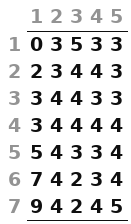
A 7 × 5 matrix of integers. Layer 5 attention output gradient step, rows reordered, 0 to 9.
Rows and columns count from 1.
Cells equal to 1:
0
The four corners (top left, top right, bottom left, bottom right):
0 3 9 5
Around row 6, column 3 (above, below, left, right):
3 2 4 3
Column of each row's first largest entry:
3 3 2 2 1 1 1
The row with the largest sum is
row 7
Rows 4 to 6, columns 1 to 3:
3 4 4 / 5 4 3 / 7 4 2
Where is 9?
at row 7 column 1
